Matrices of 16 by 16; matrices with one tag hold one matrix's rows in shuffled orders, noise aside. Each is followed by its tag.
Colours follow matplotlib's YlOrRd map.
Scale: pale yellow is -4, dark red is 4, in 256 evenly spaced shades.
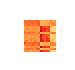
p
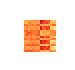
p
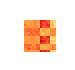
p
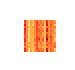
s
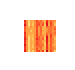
s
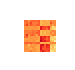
p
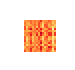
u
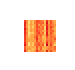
s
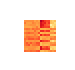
p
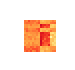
p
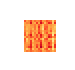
u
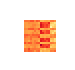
p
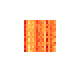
s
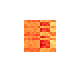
p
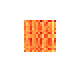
u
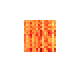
u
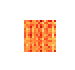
u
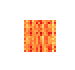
u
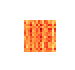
u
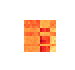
p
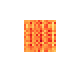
u
